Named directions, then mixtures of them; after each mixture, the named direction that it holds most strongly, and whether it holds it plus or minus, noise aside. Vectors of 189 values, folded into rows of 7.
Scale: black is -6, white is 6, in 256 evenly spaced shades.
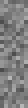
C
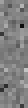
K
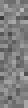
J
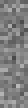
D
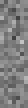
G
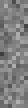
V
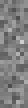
G, plus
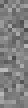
D, plus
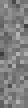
V, plus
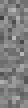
G, minus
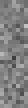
V, minus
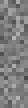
G, minus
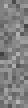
V, plus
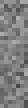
D, minus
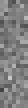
V, plus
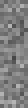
D, plus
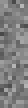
V, plus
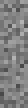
D, minus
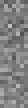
D, plus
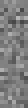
J, minus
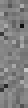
K, plus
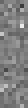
K, minus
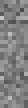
J, minus
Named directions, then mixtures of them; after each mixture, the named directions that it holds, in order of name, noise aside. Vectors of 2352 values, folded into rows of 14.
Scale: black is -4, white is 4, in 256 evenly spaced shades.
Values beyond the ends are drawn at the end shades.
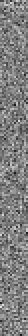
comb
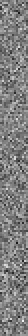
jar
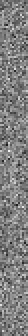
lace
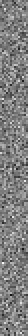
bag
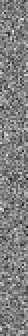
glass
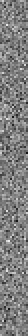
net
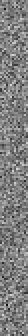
bag, glass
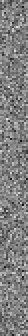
glass, lace, net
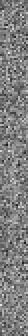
lace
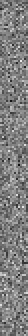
jar, lace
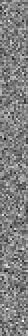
comb, jar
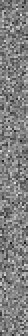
glass, lace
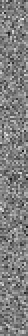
glass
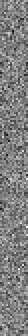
glass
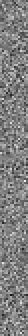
bag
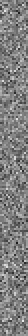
jar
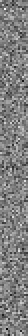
bag, comb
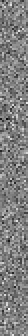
bag, lace, net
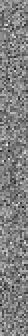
lace
